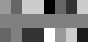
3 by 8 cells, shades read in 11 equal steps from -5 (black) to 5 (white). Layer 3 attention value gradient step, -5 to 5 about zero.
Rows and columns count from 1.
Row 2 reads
0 0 0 0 0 0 0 0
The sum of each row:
0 0 -2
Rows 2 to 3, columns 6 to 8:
0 0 0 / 1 3 -4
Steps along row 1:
down up same down up down up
